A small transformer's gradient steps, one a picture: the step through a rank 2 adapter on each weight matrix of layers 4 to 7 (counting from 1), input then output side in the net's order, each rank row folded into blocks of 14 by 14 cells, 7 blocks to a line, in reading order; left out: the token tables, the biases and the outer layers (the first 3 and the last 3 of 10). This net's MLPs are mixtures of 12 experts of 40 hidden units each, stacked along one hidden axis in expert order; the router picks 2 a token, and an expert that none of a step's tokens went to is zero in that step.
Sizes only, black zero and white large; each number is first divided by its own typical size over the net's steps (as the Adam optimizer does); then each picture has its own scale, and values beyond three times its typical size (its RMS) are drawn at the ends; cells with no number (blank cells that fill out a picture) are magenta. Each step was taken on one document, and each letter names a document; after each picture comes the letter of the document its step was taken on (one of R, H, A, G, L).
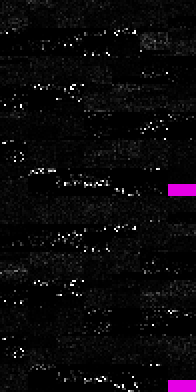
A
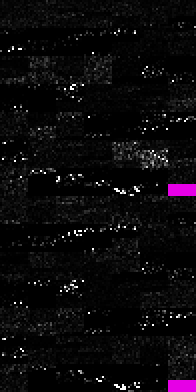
A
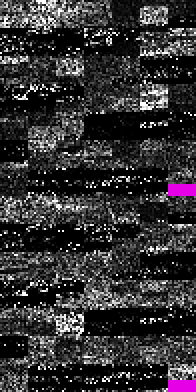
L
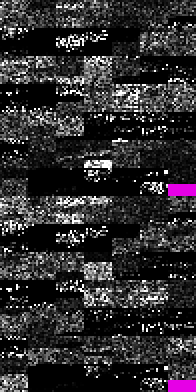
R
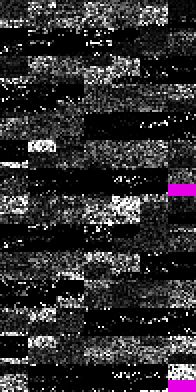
L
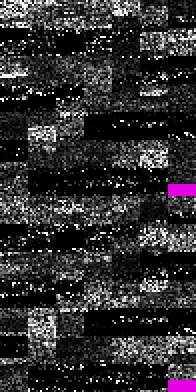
L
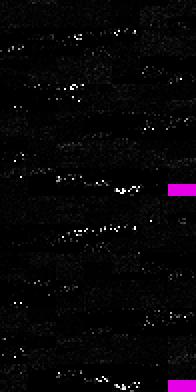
A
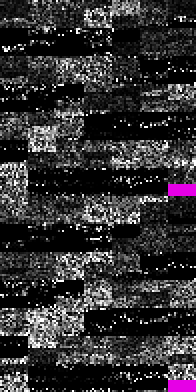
L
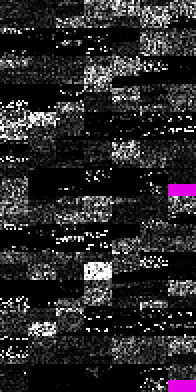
R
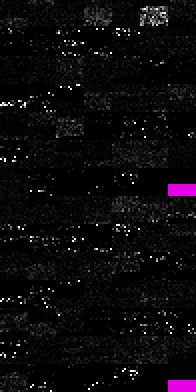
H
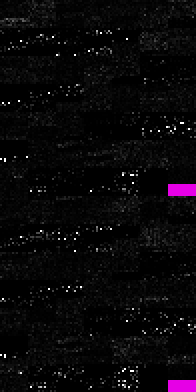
H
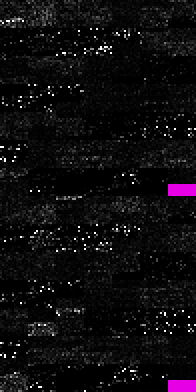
H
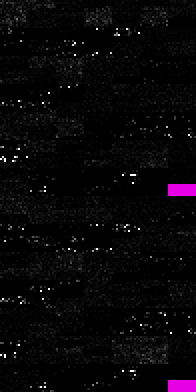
H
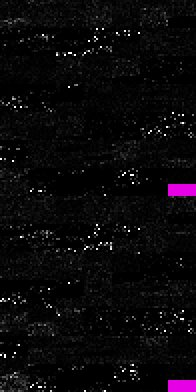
H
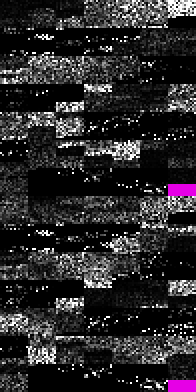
R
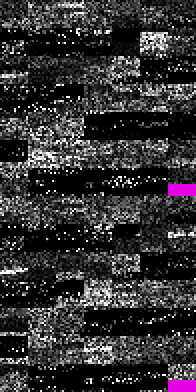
L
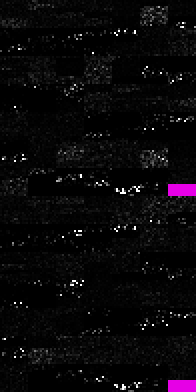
A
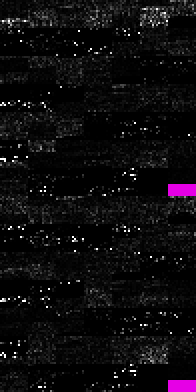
H
